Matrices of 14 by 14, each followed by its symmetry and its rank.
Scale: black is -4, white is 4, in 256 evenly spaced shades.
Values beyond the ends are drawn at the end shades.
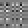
neither, rank one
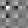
symmetric, rank one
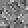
antisymmetric, full rank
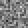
antisymmetric, full rank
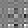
symmetric, rank one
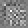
symmetric, rank three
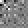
symmetric, rank three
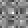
symmetric, rank two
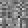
neither, rank three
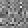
neither, rank three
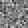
antisymmetric, full rank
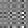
neither, rank one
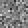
antisymmetric, full rank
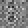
neither, rank three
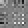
symmetric, rank two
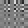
neither, rank one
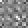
symmetric, rank three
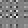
symmetric, rank one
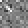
symmetric, rank three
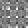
symmetric, rank two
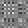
symmetric, rank two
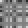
symmetric, rank one
